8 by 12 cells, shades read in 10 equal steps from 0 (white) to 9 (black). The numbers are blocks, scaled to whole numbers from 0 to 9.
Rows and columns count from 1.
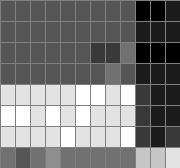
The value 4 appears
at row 8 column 4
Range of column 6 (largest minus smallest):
6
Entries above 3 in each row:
12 12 12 12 3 3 3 9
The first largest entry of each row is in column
10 10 10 10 11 11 11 2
